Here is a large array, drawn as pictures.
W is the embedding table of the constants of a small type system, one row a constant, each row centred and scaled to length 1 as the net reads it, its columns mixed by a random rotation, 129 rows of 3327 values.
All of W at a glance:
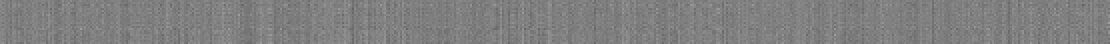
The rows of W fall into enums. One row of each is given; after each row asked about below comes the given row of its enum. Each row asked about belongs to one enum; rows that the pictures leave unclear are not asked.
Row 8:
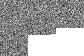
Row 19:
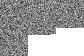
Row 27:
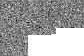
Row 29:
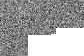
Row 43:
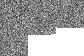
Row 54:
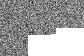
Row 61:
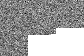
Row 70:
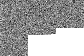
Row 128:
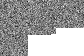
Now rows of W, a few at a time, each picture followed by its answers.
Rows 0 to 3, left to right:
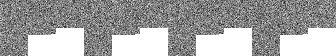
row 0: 70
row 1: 128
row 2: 70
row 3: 54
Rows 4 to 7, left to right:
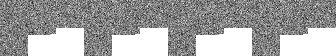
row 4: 54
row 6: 8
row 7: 128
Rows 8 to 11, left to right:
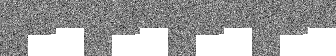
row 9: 27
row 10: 19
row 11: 43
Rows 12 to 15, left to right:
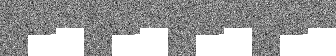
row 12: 54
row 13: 54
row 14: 19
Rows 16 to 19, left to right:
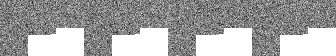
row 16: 54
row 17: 54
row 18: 70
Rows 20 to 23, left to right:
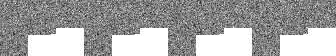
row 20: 8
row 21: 8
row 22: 54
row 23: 128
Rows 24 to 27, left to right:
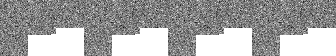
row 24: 128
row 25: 27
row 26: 27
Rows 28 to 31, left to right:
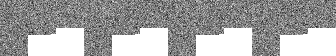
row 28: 54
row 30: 128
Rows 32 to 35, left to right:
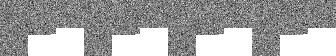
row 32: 54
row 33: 128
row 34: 8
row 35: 70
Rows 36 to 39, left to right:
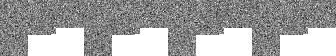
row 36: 128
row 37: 8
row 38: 27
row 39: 128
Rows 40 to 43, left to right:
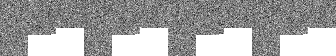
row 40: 27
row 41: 43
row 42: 70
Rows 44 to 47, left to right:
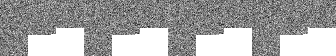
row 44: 19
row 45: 70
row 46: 70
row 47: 43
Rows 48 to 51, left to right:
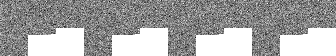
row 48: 70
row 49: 61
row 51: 8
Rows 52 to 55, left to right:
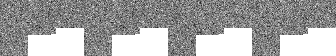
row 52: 27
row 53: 27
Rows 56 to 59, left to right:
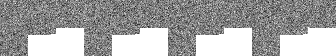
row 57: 70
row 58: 19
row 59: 43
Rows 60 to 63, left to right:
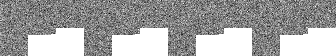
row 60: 70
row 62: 8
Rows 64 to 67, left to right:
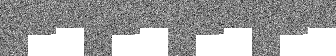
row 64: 19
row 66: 70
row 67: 43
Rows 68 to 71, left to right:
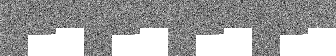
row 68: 70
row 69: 8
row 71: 54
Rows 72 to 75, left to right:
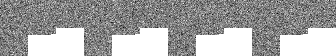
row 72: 19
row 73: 27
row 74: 8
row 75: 61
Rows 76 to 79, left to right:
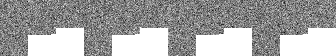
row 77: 43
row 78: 70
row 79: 54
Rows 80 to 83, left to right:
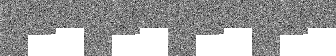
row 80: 70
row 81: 27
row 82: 70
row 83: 27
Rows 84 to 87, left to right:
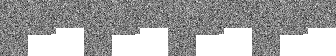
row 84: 128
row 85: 128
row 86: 29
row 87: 128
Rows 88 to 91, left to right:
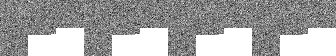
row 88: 29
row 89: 70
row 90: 8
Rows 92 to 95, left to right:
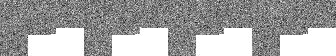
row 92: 8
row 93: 43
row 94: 27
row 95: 29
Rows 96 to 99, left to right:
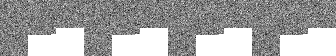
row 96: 128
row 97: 70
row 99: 8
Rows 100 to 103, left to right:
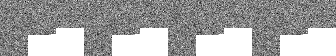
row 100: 61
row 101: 8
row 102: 54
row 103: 61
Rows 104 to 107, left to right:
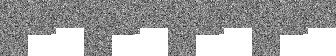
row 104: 128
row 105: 61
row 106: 128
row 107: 128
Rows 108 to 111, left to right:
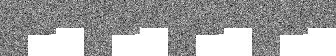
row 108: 61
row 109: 43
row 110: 8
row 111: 27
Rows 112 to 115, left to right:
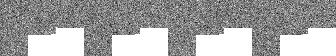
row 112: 43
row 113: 54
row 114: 27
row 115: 61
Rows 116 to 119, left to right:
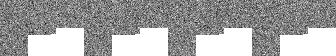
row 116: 54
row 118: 27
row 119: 19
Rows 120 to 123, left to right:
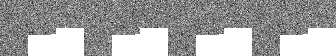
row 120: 54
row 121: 27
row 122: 8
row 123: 54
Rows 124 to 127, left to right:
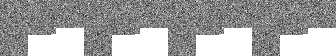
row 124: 128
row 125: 8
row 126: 128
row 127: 8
